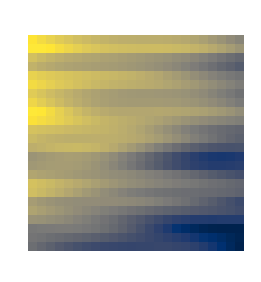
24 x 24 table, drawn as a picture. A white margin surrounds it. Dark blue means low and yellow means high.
Slope: up to the top left. Ninth with the lowest average: bottom right. Grain: streaks across. Mirror symmetry: none.
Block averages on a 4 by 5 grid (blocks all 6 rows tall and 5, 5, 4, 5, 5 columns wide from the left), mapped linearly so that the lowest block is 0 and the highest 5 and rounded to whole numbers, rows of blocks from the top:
5 4 4 4 3 / 5 4 4 3 3 / 4 4 3 2 1 / 3 2 1 1 0
